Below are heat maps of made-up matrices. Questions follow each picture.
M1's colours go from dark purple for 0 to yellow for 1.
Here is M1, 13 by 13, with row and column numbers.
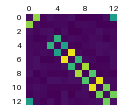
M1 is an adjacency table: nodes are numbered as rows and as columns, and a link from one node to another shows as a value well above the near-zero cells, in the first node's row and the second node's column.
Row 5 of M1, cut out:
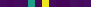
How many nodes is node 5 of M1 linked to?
2
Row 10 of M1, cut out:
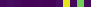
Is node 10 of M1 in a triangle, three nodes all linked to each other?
no
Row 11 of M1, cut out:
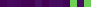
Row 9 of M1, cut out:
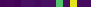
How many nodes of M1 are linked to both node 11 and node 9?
1
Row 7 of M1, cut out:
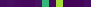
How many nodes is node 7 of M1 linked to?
2
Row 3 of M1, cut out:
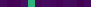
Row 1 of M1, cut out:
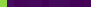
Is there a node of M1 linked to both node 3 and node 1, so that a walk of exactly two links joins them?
no
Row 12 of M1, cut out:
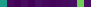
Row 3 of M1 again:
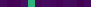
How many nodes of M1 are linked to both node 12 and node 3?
0
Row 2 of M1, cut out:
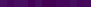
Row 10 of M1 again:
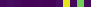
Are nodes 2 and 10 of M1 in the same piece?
no
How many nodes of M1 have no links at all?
1
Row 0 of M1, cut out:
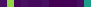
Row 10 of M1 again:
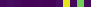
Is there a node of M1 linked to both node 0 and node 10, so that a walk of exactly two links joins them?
no
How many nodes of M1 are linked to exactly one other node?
2
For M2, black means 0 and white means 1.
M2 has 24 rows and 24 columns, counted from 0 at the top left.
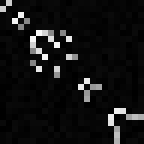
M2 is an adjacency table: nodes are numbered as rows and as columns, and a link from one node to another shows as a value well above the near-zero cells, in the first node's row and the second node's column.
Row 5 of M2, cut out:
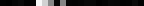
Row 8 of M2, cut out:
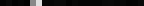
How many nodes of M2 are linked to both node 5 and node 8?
1
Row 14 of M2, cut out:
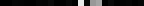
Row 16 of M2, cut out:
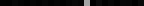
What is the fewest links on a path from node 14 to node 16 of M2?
1
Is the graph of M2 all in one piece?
no
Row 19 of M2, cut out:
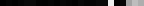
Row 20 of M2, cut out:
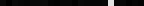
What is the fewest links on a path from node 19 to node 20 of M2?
2
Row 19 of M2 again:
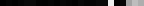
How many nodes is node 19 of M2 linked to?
4
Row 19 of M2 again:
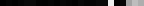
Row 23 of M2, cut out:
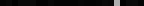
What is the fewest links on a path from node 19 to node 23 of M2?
1
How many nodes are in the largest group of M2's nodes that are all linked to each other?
3
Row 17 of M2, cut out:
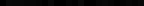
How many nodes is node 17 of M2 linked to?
0
